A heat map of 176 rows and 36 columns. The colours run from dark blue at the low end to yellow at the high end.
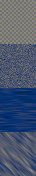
It is made of 4 by 1 panels. Panel 1,1: middling, checkered. Panel 2,1: low, fine-grained. Panel 3,1: very low, streaked across, faint in contrast. Panel 4,1: low, slanting down to the right.
